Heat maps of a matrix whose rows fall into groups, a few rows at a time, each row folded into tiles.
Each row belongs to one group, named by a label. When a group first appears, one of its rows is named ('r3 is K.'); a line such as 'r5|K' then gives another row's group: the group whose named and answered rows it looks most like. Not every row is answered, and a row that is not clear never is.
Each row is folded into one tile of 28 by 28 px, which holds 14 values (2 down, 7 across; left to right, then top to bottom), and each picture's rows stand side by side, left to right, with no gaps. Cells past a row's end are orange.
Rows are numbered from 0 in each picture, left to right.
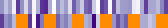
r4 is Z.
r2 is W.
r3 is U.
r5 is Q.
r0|W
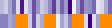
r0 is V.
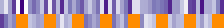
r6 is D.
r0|V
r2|Q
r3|V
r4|Z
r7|Q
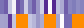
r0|U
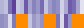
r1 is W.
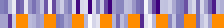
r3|Q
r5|Z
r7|Z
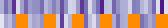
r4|D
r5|V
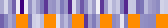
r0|V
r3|W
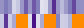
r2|Z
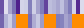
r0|Z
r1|Z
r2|V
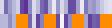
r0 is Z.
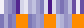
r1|V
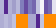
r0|Q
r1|U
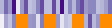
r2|Q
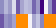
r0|W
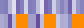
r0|U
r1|U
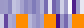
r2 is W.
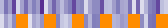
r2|Z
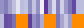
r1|W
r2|Z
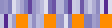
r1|D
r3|V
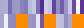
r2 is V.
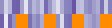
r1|W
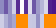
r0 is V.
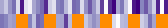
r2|U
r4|D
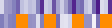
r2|Z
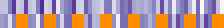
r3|D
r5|V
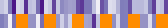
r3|U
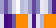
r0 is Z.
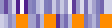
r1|U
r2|W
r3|Z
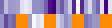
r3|V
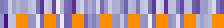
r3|W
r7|D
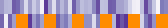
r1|W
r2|W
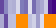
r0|D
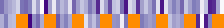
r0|D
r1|W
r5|V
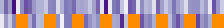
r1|D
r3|V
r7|W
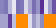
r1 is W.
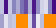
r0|Q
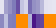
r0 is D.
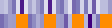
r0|V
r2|U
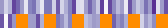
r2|Z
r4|W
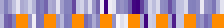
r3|V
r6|D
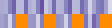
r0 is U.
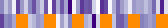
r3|U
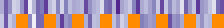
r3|D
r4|Q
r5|V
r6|W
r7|D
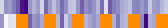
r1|W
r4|D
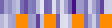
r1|U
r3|Z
